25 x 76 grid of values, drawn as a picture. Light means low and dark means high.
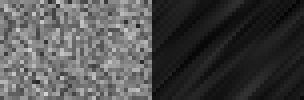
It is made of 1 by 2 panels. Panel 1,1: middling, fine-grained, strong in contrast. Panel 1,2: very high, slanting up to the right, faint in contrast.
